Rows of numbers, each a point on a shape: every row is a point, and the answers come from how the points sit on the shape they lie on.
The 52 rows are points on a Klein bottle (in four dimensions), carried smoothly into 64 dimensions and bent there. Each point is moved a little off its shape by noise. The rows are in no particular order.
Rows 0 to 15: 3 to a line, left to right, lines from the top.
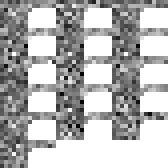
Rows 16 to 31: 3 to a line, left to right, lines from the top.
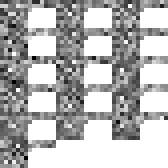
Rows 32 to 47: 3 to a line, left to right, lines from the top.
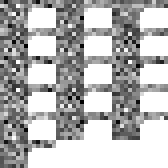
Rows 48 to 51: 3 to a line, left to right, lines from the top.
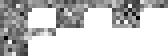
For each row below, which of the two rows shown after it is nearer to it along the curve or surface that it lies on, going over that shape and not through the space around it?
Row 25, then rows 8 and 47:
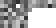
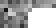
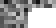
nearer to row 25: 47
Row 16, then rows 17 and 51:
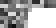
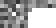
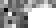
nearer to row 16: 17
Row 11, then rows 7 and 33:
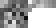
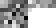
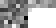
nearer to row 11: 7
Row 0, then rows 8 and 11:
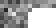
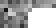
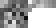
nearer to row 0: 8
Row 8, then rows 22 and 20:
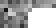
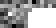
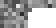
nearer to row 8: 22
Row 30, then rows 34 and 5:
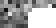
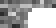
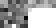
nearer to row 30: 5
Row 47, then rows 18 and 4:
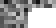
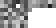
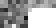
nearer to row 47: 18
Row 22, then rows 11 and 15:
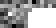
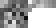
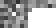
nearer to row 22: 15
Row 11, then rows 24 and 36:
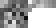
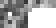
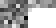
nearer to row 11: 24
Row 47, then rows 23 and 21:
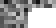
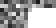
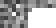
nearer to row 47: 21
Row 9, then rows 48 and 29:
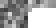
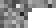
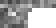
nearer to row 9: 48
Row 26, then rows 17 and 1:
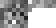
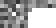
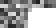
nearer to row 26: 17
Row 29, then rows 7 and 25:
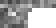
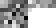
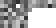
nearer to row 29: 25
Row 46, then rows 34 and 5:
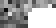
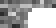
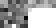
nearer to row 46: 5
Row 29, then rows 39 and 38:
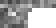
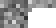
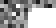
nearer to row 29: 38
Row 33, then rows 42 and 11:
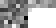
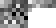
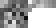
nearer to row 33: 42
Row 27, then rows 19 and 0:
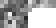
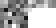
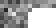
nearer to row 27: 19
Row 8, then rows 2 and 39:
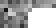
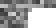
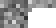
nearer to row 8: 2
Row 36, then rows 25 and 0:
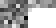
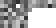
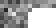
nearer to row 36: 25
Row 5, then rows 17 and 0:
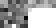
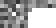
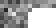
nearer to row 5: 0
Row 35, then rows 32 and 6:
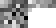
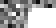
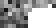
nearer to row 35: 6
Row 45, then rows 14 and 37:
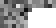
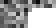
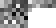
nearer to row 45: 14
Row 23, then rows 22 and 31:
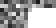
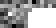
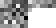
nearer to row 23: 22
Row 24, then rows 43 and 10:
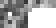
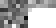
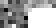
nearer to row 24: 43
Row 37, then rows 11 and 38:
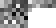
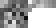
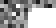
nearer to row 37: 11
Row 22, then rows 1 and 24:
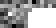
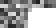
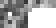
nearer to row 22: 1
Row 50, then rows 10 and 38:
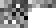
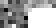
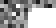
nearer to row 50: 10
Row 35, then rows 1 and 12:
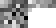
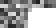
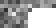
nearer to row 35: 12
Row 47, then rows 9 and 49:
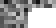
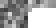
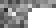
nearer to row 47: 49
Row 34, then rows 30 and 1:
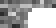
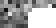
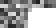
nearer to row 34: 1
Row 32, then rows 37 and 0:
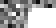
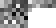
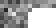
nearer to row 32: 0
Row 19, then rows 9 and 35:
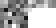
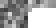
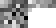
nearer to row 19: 35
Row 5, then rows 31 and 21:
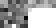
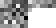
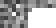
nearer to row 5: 31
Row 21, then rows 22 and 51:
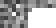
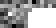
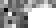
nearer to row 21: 22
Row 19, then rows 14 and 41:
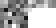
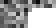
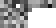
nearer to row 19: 41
